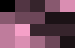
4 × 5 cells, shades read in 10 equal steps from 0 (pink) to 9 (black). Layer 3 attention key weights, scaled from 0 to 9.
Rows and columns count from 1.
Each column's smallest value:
2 0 3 4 1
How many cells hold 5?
3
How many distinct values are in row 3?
3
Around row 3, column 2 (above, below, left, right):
5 1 2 7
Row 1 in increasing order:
1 4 6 7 9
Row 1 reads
9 6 7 4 1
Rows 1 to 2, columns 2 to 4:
6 7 4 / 5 5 8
